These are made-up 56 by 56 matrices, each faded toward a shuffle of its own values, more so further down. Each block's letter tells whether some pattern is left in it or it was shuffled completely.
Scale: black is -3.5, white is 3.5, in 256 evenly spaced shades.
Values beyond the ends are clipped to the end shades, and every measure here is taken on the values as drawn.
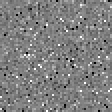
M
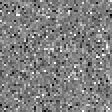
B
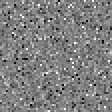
M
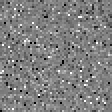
M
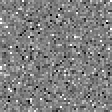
B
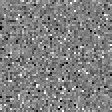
B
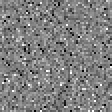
M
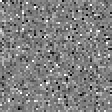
B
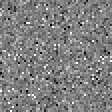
M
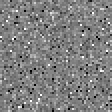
M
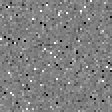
M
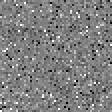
M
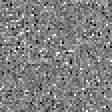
M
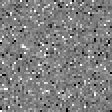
M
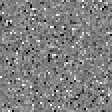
M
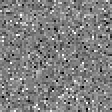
M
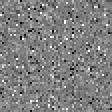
B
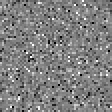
M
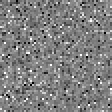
B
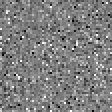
B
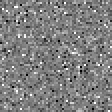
M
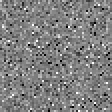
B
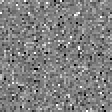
B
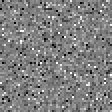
M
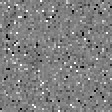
M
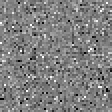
B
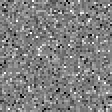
M
